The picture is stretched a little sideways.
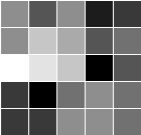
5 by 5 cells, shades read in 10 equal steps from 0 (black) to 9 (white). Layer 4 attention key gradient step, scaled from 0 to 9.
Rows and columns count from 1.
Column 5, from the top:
2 4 3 4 4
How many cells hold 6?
1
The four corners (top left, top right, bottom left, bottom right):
5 2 2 4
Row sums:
16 25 27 15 18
